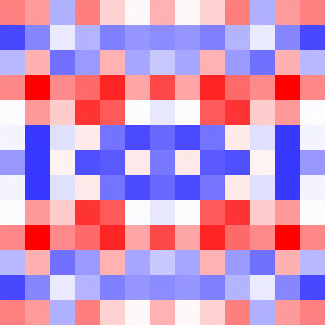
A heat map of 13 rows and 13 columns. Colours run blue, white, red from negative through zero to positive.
Slope: none. Odd rows or columns: none. Mirror symmetry: left to right and top to bottom. Stripes: horizontal, repeating 3 times.
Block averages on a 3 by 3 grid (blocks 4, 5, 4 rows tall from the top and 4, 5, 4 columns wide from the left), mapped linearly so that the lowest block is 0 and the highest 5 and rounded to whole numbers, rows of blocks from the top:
5 5 5
3 0 3
5 5 5
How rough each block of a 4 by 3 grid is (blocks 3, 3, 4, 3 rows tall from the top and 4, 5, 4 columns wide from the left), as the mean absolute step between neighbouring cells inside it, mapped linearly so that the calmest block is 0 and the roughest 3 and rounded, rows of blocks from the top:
3 0 3 / 2 2 2 / 2 2 2 / 3 0 3
